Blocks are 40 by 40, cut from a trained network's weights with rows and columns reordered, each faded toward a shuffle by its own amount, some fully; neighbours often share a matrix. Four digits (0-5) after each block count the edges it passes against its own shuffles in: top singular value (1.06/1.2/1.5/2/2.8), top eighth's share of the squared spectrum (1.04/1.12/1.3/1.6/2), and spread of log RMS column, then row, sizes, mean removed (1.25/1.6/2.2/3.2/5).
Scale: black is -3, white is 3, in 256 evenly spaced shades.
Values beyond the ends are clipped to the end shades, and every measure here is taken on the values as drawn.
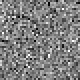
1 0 0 0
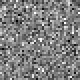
0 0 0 0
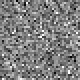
0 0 0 0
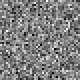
0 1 0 0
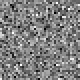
0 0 0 0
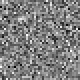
0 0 1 0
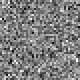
2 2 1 0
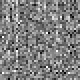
3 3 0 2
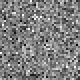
0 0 0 0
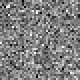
1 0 0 0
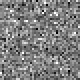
1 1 0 0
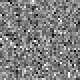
0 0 0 0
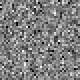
1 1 0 0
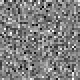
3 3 1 1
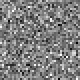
2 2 1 1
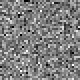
1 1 0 0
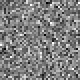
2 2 0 1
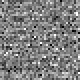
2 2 0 0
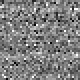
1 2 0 0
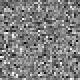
1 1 1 0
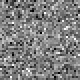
1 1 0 0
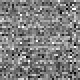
2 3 2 1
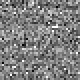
1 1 1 0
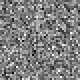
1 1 0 0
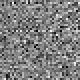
2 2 1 1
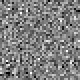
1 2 1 0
